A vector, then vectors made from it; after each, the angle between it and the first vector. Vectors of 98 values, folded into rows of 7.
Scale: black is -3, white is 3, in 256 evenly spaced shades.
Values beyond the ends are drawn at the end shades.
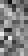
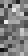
orthogonal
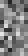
nearly parallel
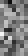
nearly parallel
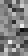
orthogonal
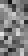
nearly parallel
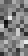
orthogonal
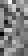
nearly opposite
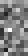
partly opposed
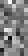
nearly opposite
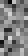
nearly parallel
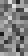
partly opposed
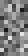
partly aligned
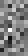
partly opposed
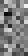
partly opposed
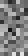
partly aligned
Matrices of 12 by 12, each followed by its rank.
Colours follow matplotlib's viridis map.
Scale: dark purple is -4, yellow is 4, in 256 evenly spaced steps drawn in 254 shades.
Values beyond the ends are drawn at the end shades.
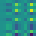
one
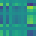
one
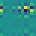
one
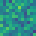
full rank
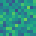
full rank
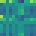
two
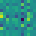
two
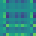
one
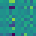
two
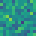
full rank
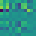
two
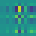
one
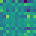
two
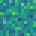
full rank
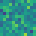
full rank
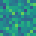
full rank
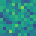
full rank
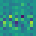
two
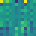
two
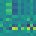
two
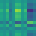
one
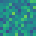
full rank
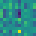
two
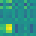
two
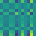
one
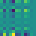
one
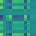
one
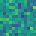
full rank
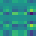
one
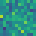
full rank
